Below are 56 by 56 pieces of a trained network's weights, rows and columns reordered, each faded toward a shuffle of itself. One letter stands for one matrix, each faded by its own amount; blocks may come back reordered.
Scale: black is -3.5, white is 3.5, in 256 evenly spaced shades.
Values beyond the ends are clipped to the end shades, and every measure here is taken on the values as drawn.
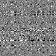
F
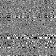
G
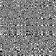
F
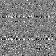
F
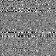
G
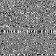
F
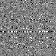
F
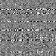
G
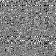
F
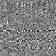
F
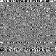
G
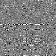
F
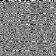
G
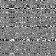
G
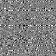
F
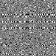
F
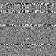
G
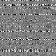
G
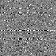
F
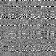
G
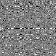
F
